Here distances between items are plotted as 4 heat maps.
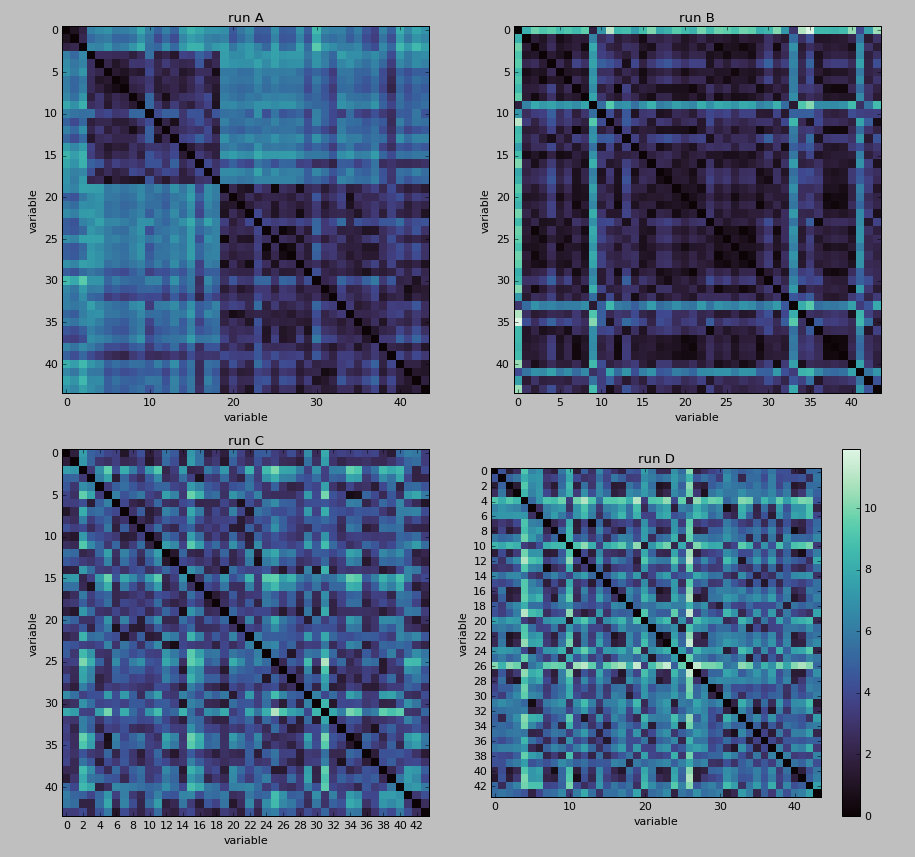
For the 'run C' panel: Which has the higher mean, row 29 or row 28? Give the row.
29
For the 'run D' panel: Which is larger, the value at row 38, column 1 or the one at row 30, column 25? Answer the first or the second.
the second
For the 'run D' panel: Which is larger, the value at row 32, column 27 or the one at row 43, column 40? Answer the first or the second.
the first
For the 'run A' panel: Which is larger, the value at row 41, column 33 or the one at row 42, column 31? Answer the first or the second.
the first
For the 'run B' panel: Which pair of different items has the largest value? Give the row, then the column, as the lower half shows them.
35, 0
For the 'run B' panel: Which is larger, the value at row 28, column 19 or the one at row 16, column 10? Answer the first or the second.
the second
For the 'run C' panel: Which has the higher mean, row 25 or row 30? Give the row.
25
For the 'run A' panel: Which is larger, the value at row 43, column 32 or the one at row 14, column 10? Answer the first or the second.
the second
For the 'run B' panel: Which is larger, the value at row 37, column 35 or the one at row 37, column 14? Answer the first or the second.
the first
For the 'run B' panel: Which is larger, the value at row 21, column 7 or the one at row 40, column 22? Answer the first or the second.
the second
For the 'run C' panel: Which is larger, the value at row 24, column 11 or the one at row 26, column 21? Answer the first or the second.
the second
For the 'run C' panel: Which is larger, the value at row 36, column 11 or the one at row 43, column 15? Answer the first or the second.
the first
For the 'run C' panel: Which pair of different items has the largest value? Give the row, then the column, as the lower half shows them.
31, 25
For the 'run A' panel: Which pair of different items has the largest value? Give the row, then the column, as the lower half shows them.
30, 2
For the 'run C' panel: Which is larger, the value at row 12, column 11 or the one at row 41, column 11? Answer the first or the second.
the first
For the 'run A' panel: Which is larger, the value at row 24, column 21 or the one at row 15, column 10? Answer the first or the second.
the second
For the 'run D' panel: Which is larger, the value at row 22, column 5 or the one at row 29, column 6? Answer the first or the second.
the first
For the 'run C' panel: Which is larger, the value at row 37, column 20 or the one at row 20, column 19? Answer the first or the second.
the second
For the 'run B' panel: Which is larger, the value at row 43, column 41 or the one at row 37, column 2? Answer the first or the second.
the first
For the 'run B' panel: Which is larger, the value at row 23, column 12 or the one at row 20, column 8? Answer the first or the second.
the first
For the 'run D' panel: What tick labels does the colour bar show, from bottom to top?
0, 2, 4, 6, 8, 10
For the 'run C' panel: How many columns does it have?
44
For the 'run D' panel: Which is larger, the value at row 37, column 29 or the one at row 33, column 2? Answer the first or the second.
the second
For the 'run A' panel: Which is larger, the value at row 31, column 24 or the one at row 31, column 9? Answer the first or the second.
the second
